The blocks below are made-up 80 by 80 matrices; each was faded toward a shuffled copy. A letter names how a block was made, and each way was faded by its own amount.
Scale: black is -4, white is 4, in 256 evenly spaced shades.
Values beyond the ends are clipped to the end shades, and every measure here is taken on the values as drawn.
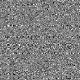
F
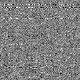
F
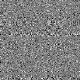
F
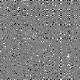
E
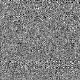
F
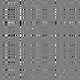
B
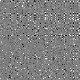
E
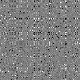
E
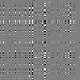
B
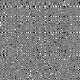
E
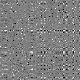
E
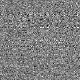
F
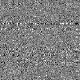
F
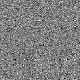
F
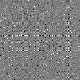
E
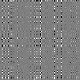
B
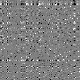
E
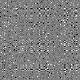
E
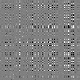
B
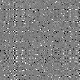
E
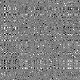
E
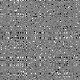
E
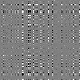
B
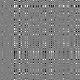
B
